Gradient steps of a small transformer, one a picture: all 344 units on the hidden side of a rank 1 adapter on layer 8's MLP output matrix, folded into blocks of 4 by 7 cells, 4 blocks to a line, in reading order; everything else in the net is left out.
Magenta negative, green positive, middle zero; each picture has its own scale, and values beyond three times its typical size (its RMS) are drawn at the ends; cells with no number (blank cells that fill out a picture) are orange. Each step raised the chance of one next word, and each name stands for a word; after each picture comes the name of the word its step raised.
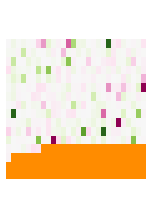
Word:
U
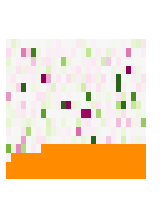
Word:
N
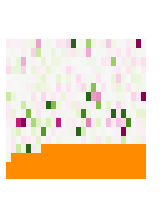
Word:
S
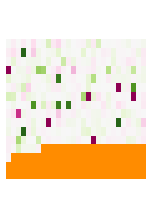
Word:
S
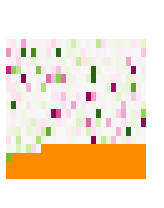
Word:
S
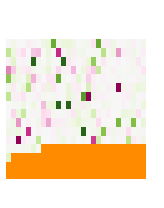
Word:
S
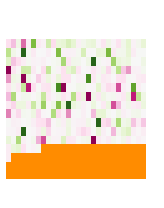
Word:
N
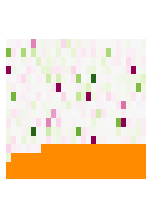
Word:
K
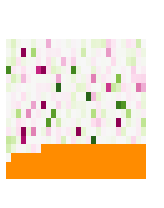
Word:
U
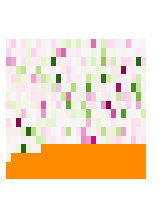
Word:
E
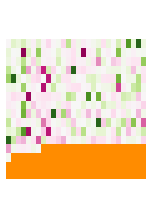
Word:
U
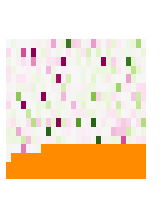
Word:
N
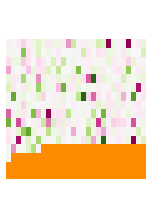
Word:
E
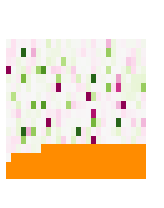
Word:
E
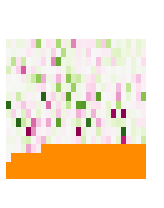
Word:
U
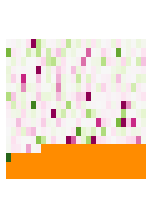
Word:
K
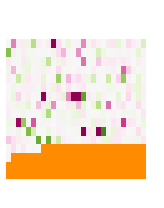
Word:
S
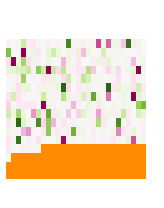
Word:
N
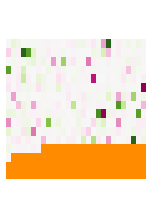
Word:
U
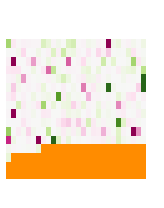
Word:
E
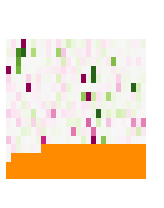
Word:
K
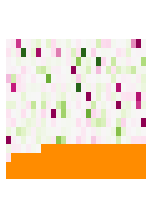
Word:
K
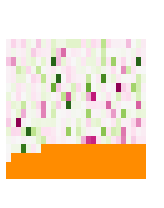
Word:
E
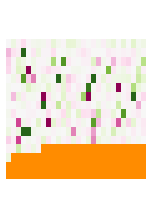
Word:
E
